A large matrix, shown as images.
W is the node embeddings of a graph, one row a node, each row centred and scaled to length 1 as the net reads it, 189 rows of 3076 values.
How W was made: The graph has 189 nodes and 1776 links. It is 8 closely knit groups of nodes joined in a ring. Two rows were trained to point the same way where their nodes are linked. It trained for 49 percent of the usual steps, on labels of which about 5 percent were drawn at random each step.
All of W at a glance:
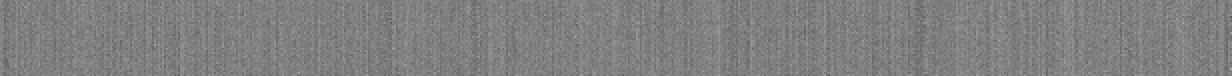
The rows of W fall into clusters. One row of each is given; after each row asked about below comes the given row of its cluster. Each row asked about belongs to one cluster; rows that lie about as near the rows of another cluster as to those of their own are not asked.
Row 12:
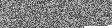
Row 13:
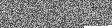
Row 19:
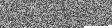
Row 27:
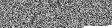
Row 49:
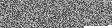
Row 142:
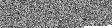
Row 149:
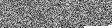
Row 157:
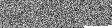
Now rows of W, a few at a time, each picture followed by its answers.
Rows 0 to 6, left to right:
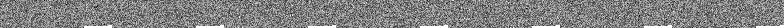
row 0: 27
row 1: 19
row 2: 157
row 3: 142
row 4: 12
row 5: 13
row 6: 12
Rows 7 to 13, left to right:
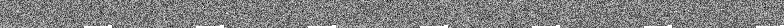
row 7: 157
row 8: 27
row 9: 13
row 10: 157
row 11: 149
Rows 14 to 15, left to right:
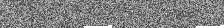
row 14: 149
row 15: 19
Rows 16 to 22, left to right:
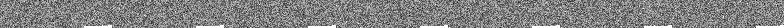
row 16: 27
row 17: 27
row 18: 12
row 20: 27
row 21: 13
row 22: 13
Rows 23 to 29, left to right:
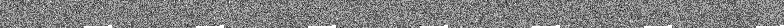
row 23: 149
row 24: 12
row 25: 19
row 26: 149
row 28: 12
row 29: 19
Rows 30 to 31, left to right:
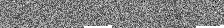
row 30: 157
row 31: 19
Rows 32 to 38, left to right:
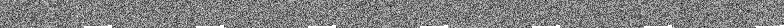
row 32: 27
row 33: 13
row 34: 49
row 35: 27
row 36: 157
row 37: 12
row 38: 27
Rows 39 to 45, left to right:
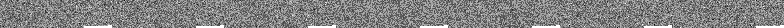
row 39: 27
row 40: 49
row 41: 149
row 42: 19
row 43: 19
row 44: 49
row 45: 13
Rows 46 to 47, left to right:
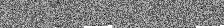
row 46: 27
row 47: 157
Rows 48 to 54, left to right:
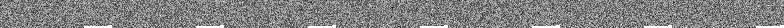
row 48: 13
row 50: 149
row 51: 149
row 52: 27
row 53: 49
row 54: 157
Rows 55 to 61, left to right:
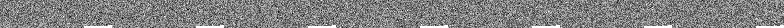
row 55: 157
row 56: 157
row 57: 142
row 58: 142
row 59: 142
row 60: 27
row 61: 49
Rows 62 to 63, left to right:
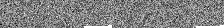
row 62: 149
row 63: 27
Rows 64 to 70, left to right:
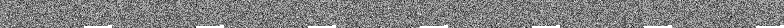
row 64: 12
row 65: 19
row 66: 49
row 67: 12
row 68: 49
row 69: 13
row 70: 49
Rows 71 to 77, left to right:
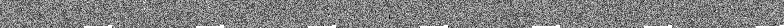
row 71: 149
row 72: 19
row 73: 157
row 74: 142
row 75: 19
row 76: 157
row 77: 12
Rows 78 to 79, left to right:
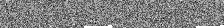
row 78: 19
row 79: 49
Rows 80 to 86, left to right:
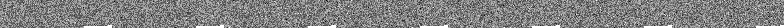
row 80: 12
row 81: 19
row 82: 12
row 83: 12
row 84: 27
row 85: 12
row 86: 157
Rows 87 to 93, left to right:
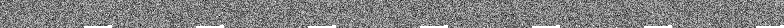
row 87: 13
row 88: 142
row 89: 49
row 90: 142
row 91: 19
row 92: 19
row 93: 49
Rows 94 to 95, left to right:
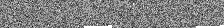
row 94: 13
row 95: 12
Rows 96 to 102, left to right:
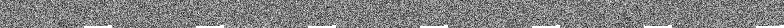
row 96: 142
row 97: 12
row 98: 157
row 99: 19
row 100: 142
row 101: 149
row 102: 27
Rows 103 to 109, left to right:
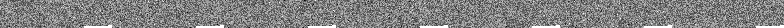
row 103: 149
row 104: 19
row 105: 149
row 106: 13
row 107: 142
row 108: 142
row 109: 157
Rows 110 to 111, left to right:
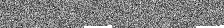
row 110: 142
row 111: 142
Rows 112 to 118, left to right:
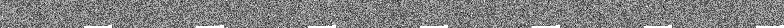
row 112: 149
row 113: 27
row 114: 49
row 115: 19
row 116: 12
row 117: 149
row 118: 13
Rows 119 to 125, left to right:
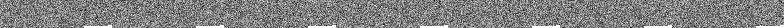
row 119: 142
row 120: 157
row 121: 49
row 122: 157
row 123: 157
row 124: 12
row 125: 12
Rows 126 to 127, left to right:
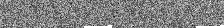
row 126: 142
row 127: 149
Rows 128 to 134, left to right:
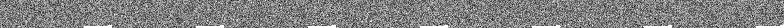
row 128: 27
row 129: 149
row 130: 12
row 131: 27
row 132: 157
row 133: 49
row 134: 149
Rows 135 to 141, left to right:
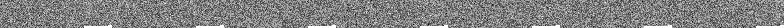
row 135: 13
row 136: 12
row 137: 142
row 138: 19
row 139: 142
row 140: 27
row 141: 49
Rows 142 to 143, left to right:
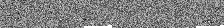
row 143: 49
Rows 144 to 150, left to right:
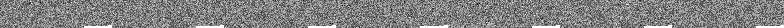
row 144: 27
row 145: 142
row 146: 149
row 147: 12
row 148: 157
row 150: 149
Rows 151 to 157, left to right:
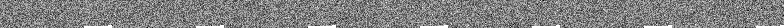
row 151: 13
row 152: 157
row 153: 27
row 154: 27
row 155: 149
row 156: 13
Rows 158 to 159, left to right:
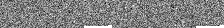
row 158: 13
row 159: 12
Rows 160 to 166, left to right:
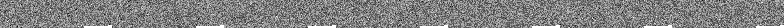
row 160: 157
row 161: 19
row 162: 157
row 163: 149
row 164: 142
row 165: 149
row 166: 49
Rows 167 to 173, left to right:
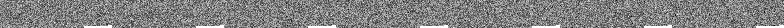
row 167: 157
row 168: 12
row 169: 142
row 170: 27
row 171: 12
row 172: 19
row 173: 142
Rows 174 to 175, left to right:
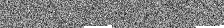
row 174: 142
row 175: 27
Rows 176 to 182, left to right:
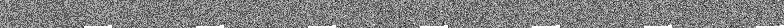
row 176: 19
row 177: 12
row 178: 49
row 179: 49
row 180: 27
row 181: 13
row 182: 142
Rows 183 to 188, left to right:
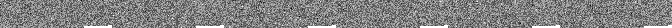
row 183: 157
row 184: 13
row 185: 12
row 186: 49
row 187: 19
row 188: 12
